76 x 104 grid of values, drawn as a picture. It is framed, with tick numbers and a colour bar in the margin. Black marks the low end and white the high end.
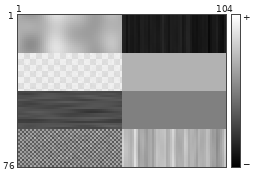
The table splits into 4 rows of 2 panels. Panel 1,1: high, smooth. Panel 1,2: very low, streaked downward, faint in contrast. Panel 2,1: very high, checkered, faint in contrast. Panel 2,2: high, flat. Panel 3,1: low, streaked across, faint in contrast. Panel 3,2: middling, flat. Panel 4,1: middling, checkered, strong in contrast. Panel 4,2: high, streaked downward.
